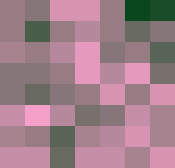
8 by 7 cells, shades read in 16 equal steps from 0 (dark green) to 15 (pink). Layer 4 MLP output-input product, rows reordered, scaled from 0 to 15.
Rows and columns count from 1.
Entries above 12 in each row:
2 0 1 2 2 1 1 1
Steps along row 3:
down up up down up down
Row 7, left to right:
10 9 5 10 11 13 10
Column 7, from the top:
1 8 5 7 13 10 10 13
